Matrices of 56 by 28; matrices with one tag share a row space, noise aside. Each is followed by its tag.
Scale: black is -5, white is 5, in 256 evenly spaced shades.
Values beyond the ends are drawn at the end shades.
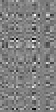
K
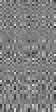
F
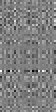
F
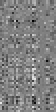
K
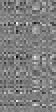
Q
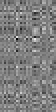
Q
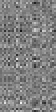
Q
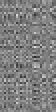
Q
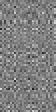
F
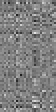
Q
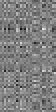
Q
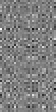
F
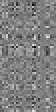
K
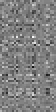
K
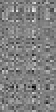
K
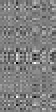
Q
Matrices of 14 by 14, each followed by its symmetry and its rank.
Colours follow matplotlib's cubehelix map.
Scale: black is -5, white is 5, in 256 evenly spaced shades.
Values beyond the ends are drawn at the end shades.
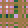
symmetric, rank one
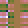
neither, rank one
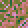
symmetric, full rank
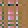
neither, rank one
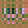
neither, rank one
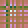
symmetric, rank one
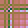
symmetric, rank one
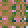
neither, rank two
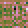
neither, rank three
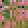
neither, rank three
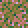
symmetric, full rank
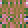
neither, rank two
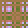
symmetric, rank one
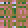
neither, rank two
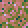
symmetric, full rank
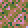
symmetric, full rank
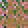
neither, rank three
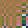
neither, rank one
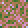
symmetric, full rank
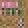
neither, rank three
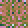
neither, rank three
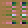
neither, rank one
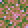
symmetric, full rank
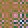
symmetric, rank one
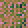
neither, rank three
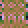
neither, rank two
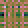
neither, rank two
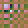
symmetric, rank one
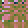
neither, rank two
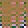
neither, rank one
